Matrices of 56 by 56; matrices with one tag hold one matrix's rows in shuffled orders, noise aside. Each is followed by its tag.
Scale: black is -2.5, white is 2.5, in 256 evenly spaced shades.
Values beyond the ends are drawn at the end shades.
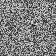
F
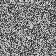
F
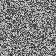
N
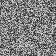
F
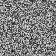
N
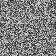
F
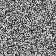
N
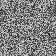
F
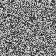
N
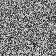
F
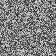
F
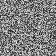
F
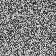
F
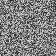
F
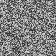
N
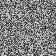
F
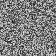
N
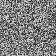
F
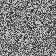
F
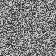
N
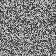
F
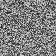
N
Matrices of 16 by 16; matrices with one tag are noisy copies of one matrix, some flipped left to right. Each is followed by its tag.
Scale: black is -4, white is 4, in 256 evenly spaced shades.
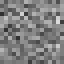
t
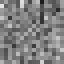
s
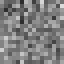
s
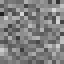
t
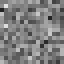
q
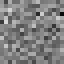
t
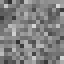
q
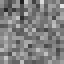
s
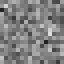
q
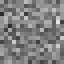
t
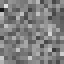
q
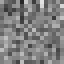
s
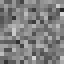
q
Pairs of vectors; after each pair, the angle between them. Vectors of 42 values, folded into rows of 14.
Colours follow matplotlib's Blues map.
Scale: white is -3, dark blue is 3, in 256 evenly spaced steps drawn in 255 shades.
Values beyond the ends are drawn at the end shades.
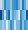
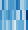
partly aligned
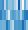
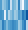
partly aligned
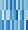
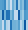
nearly opposite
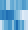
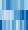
nearly opposite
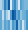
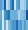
orthogonal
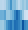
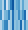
orthogonal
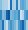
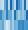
partly aligned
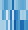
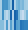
nearly parallel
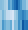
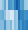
nearly parallel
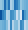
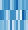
nearly parallel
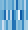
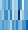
partly opposed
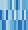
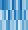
nearly opposite
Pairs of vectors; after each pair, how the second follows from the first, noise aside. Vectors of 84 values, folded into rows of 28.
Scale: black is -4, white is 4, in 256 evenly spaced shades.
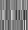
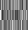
shuffled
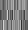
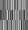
copied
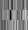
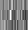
negated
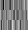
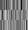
shuffled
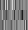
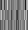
shuffled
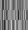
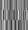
negated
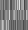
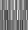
shuffled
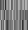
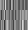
negated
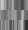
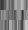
negated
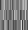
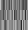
negated
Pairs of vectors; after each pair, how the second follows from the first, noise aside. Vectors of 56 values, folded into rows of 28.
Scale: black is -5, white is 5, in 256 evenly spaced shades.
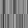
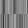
copied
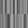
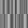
negated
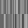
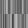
wrapped around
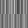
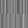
shrunk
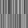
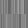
shrunk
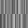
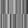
reversed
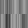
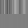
partly zeroed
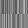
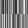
scaled up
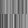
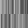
reversed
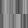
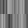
reversed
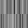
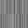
shrunk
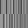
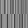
wrapped around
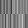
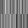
reversed
